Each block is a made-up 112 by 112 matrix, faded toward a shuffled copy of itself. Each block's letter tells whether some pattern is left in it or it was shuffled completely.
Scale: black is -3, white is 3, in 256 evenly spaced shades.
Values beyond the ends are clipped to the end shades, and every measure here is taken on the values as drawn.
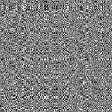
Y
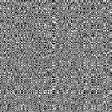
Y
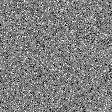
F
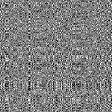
Y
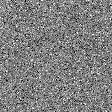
F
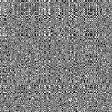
Y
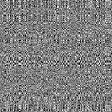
Y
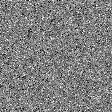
F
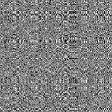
Y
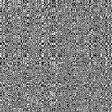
Y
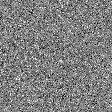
F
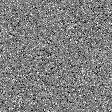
F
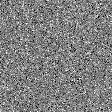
F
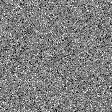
F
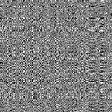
Y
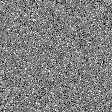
F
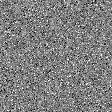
F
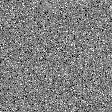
F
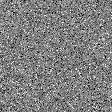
F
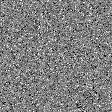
F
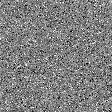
F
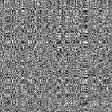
Y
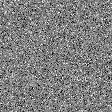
F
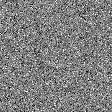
F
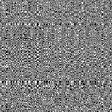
Y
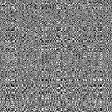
Y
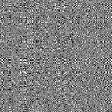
Y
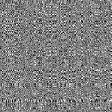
Y
